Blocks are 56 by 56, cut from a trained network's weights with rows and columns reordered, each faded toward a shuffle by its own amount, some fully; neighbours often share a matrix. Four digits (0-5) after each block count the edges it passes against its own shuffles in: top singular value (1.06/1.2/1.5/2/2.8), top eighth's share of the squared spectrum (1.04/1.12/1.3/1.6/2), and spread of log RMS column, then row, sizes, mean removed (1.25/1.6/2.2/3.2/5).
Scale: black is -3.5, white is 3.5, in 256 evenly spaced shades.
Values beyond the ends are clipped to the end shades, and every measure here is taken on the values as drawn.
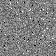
0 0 0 0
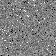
0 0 0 0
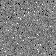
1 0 0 0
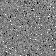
0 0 0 0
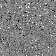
1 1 0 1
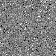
1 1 0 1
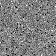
0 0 0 0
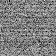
3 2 0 0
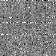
3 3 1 2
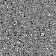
1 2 0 0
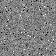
1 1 0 0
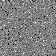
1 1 0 0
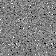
2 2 0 1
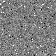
0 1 0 0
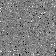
2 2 0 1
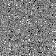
3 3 1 2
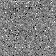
2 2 1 0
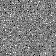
2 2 0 0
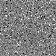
2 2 0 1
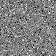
0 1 0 0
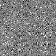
3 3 2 1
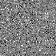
3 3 0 1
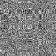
4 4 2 2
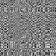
4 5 3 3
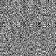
4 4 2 2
